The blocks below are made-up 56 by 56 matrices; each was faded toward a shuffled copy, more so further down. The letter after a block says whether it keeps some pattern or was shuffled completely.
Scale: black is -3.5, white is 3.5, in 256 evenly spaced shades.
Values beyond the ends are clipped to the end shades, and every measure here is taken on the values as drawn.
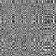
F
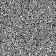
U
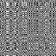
F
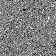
U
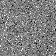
U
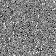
U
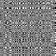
F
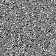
U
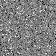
U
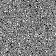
U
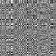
F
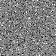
U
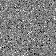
U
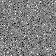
U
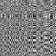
F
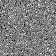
U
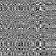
F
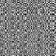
F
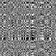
F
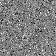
U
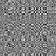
F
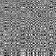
F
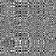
F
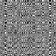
F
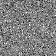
U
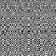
F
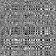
F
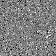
U
